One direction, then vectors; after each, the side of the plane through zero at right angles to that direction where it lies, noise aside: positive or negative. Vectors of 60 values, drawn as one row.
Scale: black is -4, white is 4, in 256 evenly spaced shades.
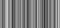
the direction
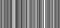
negative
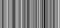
positive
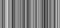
positive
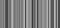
negative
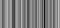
positive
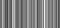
negative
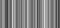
negative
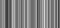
negative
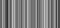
negative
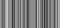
positive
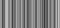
positive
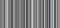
positive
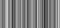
positive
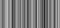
positive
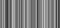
negative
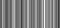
negative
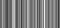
negative
